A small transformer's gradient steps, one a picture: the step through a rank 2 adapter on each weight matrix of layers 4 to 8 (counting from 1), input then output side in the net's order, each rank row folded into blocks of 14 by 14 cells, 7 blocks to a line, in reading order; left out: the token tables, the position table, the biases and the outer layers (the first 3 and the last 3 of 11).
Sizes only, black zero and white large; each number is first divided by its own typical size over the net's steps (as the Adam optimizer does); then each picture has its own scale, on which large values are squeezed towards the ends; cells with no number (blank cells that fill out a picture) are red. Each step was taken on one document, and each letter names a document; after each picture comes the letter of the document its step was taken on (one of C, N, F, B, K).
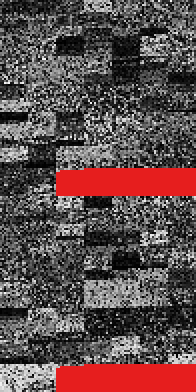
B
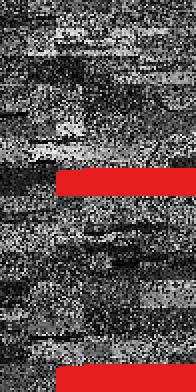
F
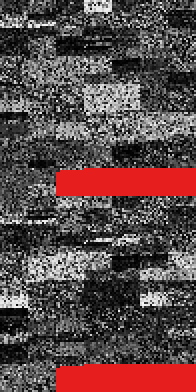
B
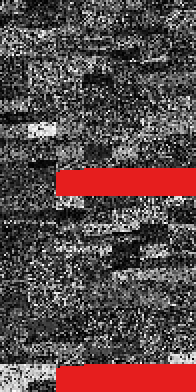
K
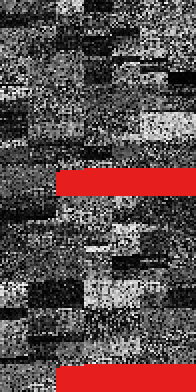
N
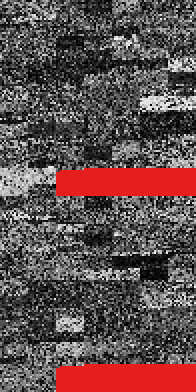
F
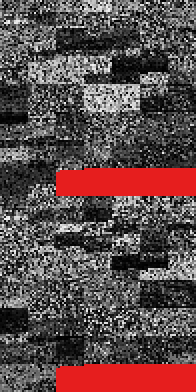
B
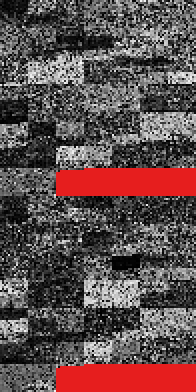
N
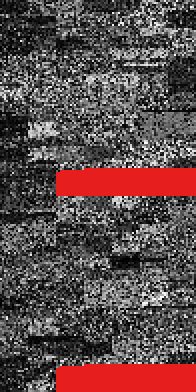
N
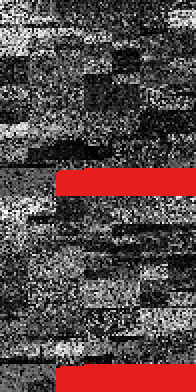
K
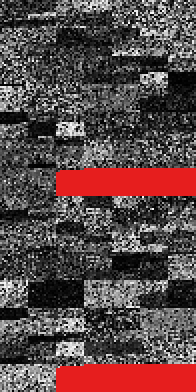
N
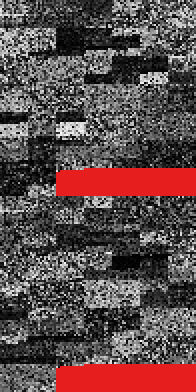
B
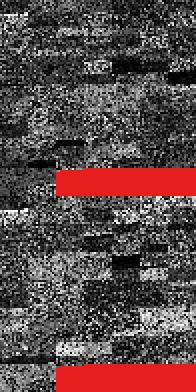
K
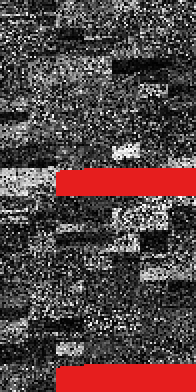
K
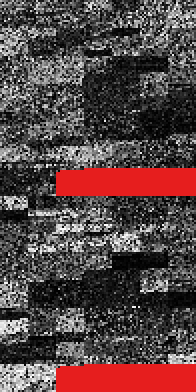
N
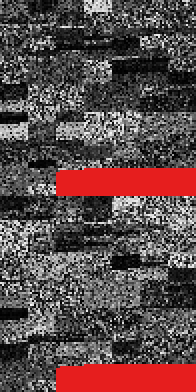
B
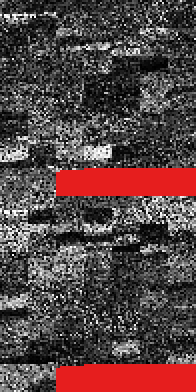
K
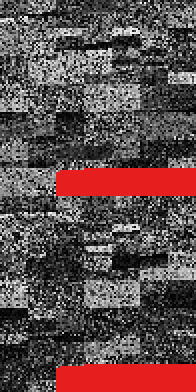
B
